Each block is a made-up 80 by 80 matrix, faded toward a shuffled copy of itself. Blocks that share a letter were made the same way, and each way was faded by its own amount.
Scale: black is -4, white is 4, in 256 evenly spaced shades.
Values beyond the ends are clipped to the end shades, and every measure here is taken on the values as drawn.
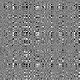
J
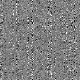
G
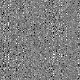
G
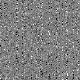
G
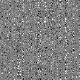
G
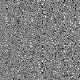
G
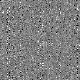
G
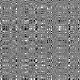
J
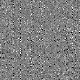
G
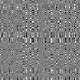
J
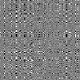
J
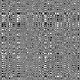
J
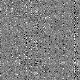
G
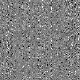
G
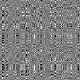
J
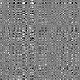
J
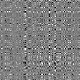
J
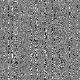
G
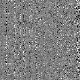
G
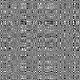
J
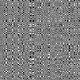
J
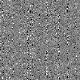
G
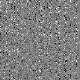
G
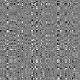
J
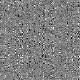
G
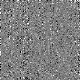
G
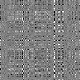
J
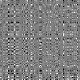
J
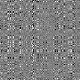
J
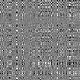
J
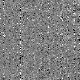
G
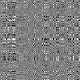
J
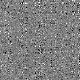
G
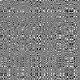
J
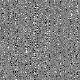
G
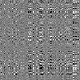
J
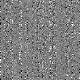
G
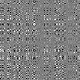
J
